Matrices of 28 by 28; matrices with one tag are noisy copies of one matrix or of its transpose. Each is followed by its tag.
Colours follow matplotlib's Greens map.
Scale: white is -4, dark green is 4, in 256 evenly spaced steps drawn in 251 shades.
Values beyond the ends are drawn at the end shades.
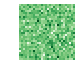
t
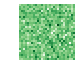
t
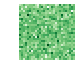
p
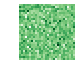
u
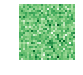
t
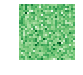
u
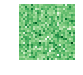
t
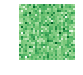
p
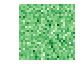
t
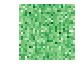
p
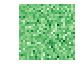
t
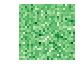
t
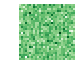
p
